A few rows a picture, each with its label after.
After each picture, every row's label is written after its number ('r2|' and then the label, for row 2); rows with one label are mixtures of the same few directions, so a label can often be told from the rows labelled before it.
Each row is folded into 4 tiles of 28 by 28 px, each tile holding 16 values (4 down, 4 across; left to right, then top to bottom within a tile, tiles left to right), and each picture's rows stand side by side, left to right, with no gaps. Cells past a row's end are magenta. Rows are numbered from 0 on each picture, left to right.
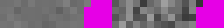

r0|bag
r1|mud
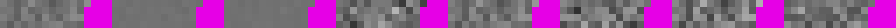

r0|mud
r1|bag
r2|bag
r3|bag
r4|mud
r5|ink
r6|mud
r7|ink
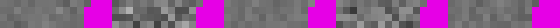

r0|bag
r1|ink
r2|mud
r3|ink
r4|mud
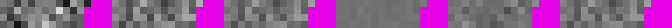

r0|bag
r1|mud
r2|mud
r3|mud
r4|bag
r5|mud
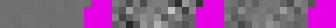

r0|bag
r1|bag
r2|bag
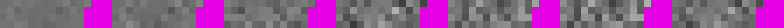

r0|bag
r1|bag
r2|ink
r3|bag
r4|mud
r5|mud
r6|bag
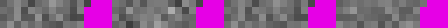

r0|mud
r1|bag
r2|mud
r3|ink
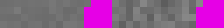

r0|ink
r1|mud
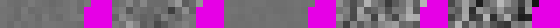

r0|mud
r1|bag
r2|mud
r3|mud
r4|mud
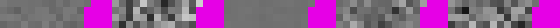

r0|ink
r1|mud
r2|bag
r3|bag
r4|ink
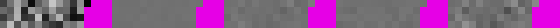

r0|mud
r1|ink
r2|bag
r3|ink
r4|bag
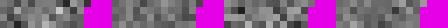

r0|bag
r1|mud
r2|ink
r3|bag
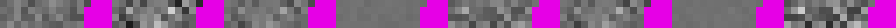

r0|mud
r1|bag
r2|bag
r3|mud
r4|ink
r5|bag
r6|bag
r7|ink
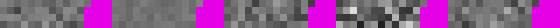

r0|ink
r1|mud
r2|mud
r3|ink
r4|bag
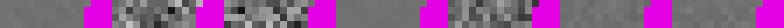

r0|bag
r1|bag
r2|ink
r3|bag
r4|mud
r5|mud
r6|ink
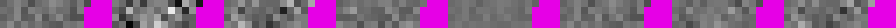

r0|mud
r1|bag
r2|bag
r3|ink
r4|mud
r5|mud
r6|bag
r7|bag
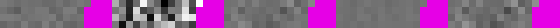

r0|ink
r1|mud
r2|bag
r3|mud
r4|bag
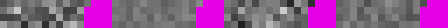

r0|ink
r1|mud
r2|bag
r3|mud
